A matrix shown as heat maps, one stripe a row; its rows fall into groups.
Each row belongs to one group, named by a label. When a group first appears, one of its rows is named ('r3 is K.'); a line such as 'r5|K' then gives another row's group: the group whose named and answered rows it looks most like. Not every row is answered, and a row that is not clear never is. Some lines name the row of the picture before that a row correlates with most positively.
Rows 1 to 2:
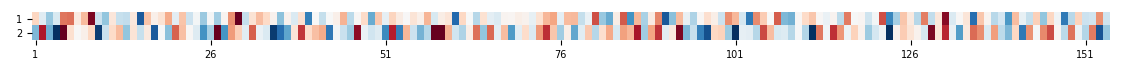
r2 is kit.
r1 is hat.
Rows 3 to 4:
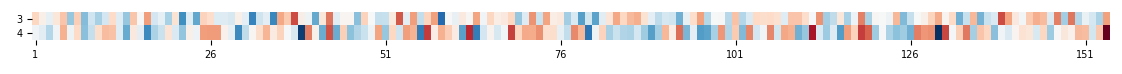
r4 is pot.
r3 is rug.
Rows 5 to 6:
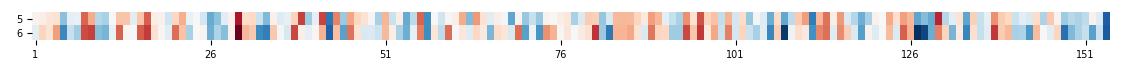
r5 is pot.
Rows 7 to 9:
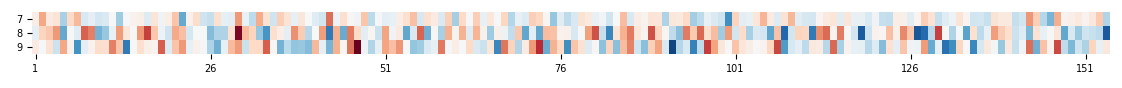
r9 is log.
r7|rug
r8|pot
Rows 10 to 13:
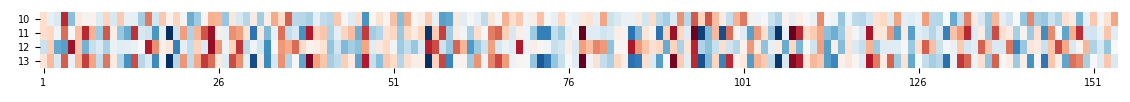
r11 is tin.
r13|tin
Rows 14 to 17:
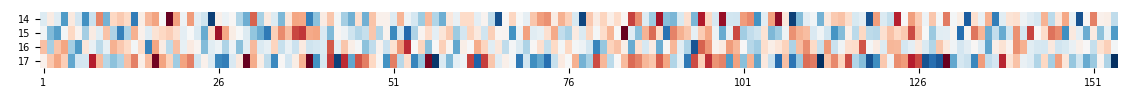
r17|pot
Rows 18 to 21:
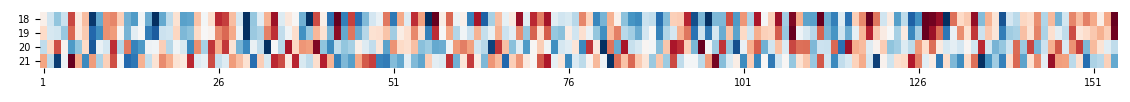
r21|log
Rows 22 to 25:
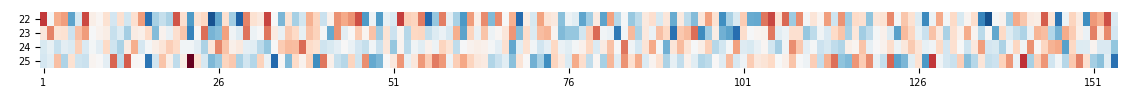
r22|rug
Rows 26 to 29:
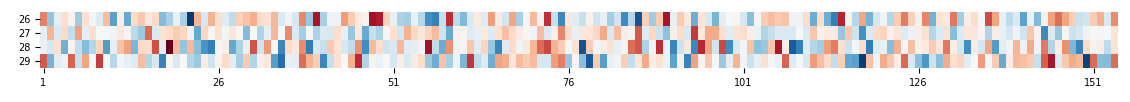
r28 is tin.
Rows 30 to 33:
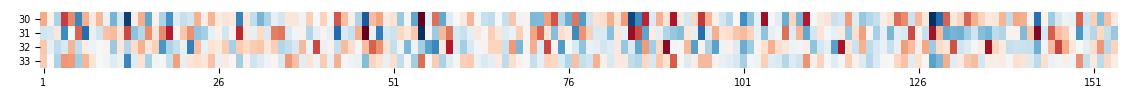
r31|log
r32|kit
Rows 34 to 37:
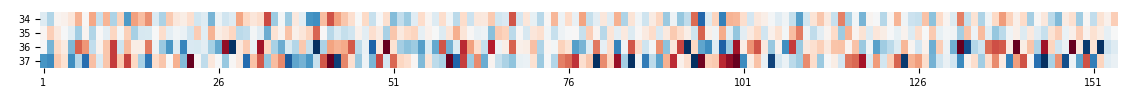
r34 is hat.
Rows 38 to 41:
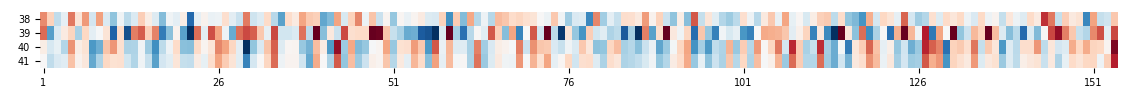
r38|rug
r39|kit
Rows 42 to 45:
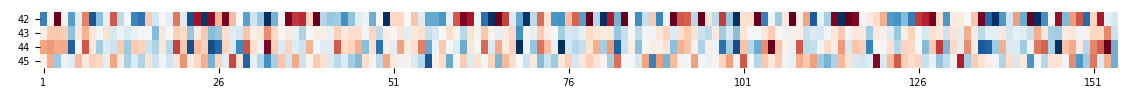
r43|rug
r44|rug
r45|tin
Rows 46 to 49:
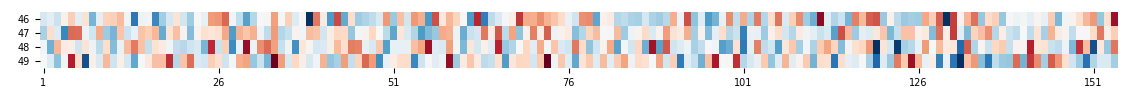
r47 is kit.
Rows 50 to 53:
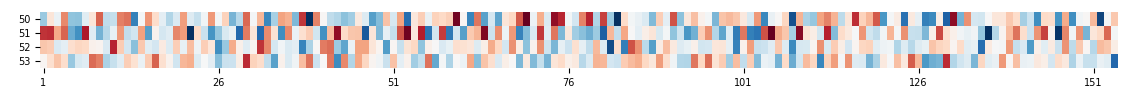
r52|log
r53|pot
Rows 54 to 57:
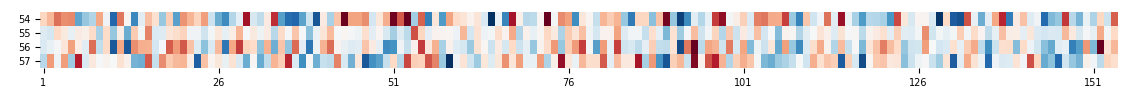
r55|hat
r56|hat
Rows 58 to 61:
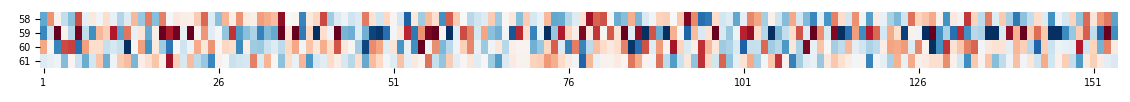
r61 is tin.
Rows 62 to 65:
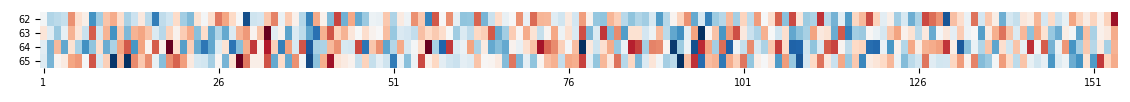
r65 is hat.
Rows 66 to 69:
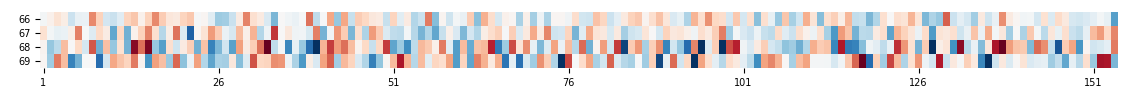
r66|pot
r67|kit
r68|hat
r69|rug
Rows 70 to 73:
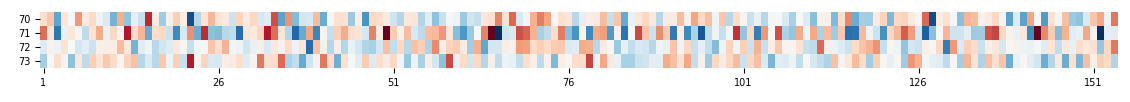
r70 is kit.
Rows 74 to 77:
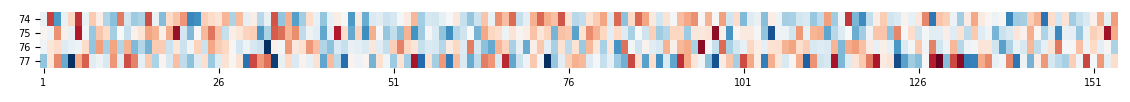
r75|kit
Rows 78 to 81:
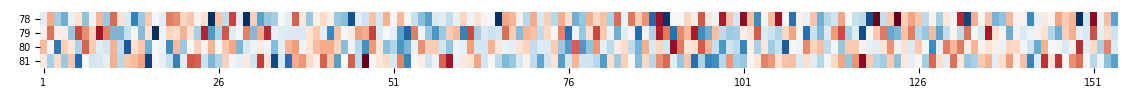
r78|tin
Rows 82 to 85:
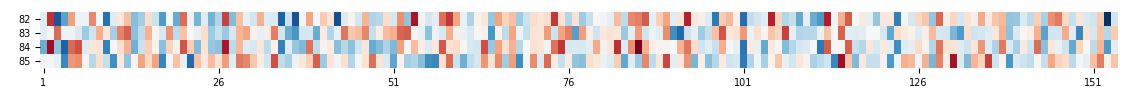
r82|kit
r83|log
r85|kit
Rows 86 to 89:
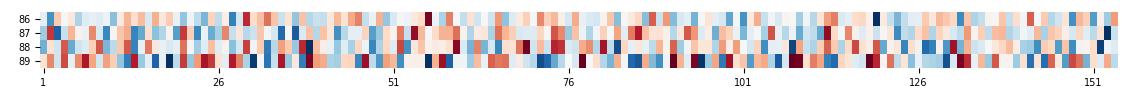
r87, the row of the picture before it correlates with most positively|82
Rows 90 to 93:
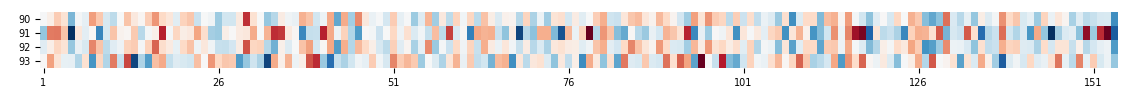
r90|pot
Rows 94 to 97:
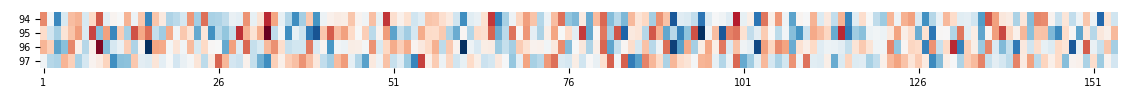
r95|hat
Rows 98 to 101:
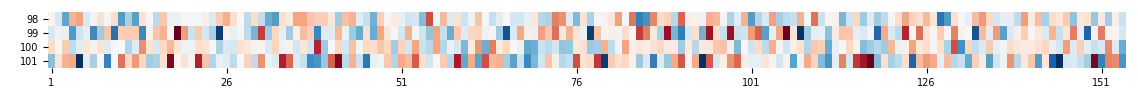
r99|tin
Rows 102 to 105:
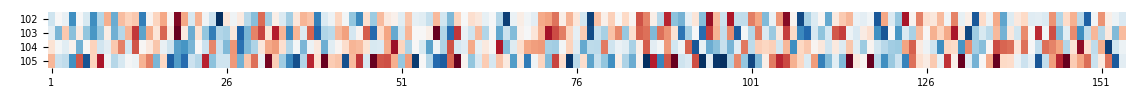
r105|kit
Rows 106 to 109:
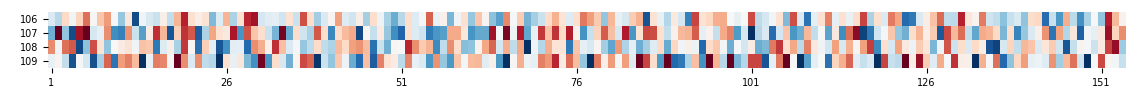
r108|rug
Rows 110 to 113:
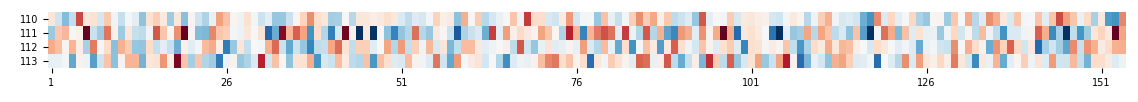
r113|tin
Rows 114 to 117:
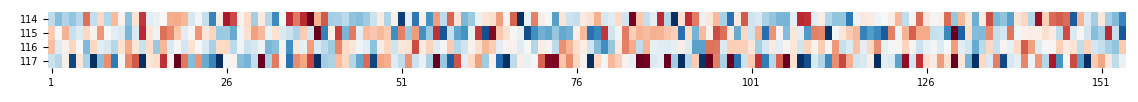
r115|pot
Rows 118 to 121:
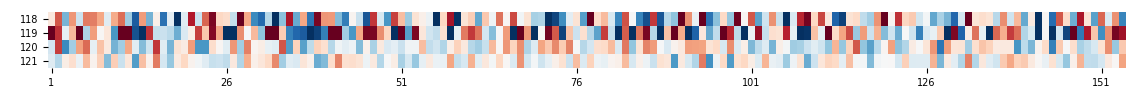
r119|log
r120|kit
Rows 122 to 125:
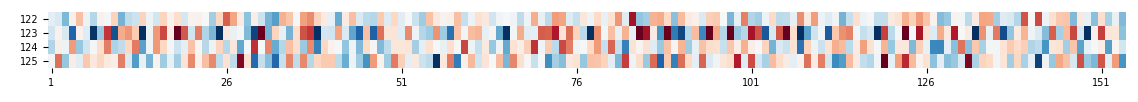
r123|tin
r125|tin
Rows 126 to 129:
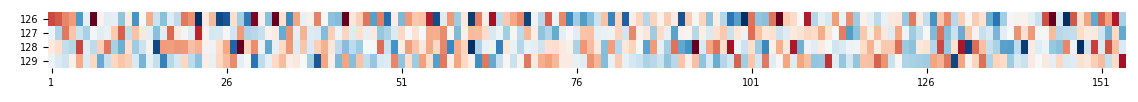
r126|rug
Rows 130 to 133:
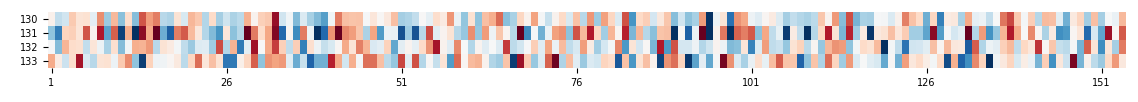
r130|hat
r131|hat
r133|log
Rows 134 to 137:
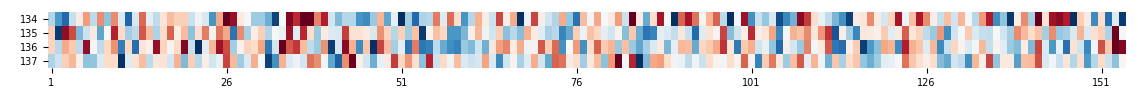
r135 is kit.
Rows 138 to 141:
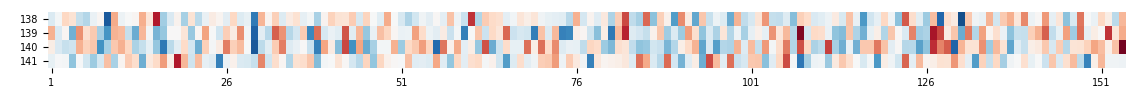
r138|hat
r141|tin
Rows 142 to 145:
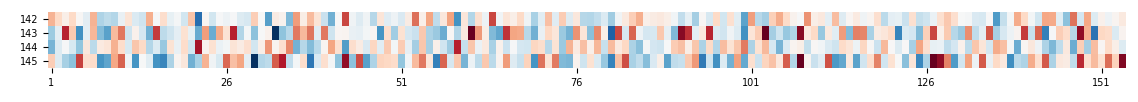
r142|rug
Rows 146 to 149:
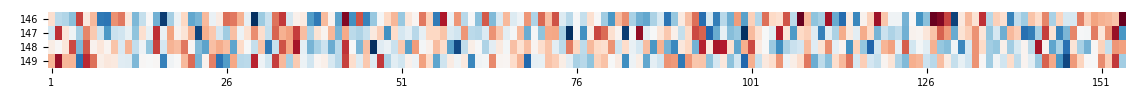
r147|rug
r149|rug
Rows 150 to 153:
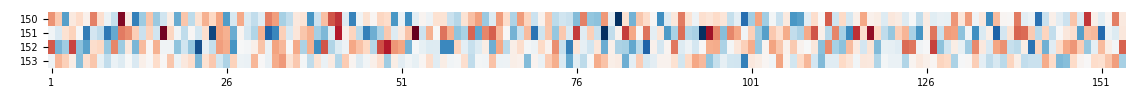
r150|log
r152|kit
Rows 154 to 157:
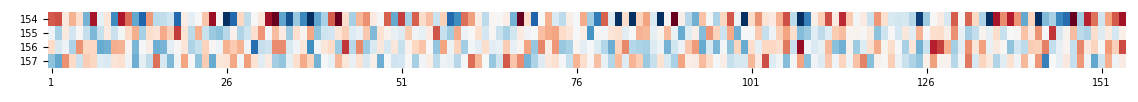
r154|log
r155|tin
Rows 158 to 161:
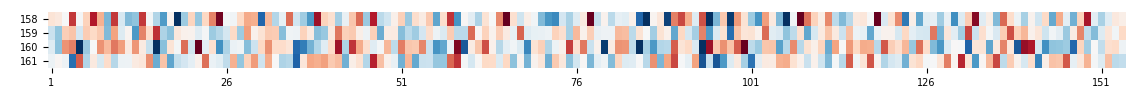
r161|kit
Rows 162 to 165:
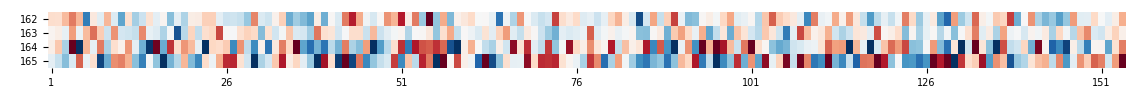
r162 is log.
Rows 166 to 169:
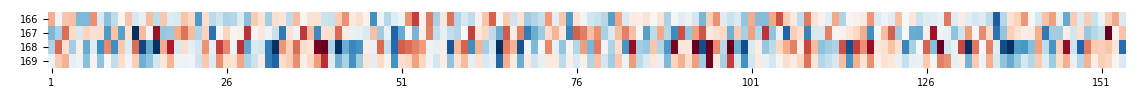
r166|rug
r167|hat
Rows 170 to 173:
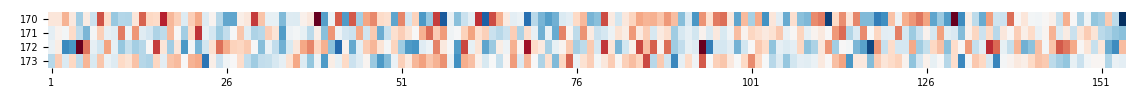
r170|pot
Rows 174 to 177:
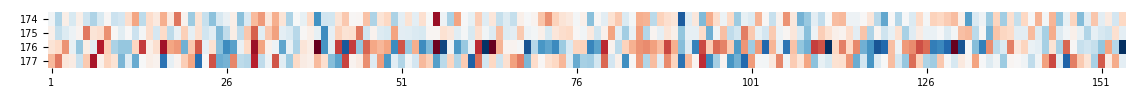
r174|tin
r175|hat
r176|pot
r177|rug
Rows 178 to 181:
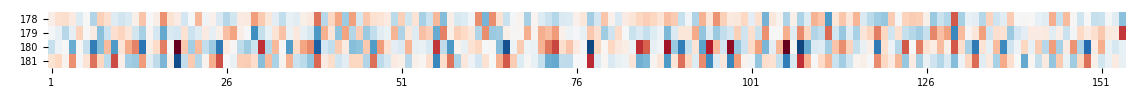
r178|pot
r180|tin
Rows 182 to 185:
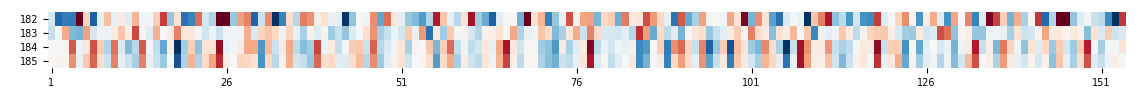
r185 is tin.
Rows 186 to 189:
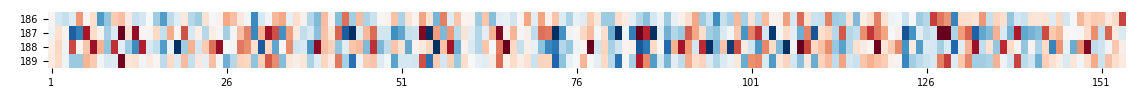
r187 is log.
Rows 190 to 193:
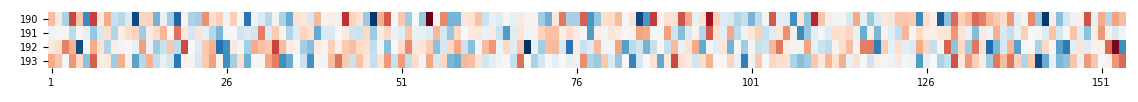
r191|tin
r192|rug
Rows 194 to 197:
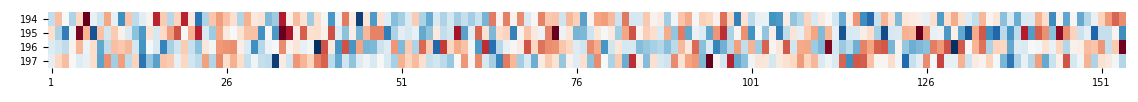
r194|kit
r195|log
